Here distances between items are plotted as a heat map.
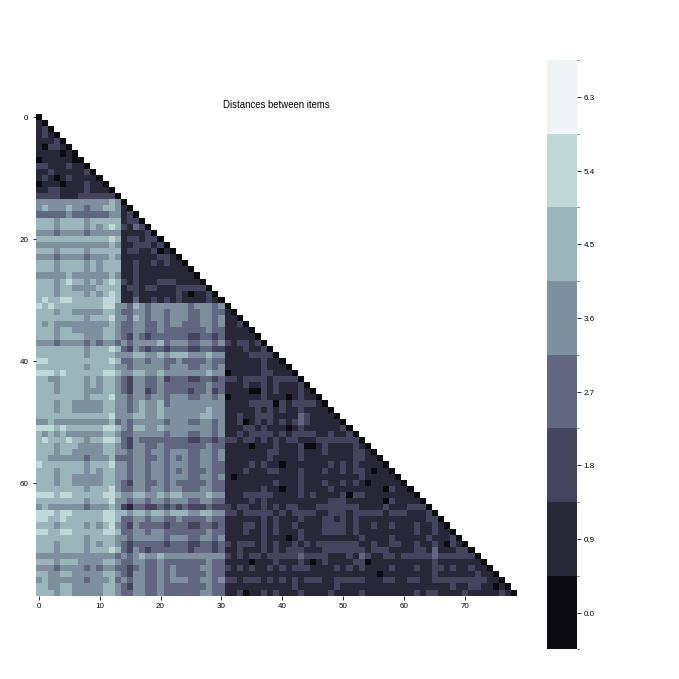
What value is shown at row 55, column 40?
0.9
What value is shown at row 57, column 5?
4.5
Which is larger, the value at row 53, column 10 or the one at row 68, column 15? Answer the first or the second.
the first
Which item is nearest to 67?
70
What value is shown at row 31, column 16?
4.5
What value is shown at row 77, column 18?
2.7
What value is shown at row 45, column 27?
2.7
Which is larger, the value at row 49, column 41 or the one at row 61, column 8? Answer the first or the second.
the second
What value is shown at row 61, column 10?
4.5
